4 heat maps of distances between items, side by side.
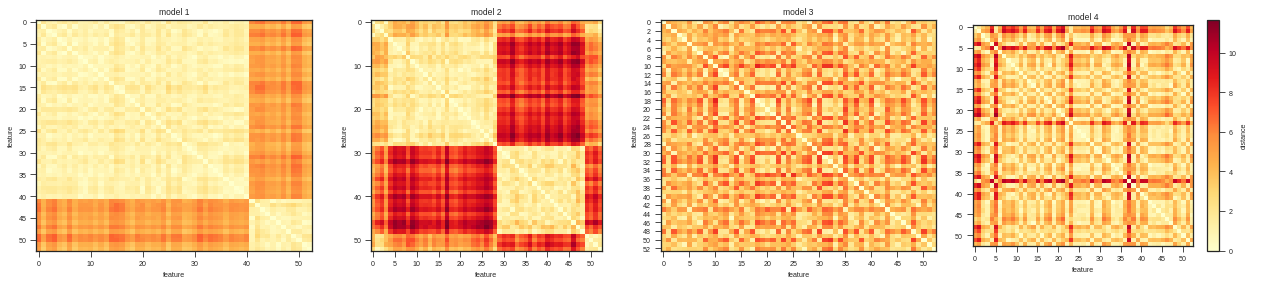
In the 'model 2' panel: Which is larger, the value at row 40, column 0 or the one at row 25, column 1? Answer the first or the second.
the first
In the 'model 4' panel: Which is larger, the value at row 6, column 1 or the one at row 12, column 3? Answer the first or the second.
the first
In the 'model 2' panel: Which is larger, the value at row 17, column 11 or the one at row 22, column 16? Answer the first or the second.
the first
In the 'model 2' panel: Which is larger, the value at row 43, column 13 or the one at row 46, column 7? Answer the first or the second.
the second
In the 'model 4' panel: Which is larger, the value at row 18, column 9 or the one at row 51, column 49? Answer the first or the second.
the second
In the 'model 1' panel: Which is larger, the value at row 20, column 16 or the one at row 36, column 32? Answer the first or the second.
the second
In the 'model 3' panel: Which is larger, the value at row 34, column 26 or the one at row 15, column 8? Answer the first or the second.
the first
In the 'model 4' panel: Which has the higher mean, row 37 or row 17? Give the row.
37
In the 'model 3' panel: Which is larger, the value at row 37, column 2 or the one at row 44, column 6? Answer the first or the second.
the first
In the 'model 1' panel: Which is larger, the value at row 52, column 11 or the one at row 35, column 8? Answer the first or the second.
the first
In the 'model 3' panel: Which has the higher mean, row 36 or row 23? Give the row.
23
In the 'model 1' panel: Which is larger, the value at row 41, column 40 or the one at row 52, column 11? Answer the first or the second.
the first
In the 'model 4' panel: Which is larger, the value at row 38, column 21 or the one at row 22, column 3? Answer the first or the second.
the first
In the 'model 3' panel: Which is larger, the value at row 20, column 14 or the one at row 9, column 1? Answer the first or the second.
the first
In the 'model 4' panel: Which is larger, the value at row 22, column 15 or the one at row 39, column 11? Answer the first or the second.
the first
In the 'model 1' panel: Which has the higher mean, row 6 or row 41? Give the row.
41
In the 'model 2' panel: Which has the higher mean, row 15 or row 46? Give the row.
46
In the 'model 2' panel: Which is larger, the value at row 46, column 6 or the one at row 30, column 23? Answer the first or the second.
the first
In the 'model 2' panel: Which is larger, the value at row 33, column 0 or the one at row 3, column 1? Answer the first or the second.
the first
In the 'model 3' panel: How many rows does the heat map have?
53
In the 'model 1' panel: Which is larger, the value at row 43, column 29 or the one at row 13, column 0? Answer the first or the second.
the first
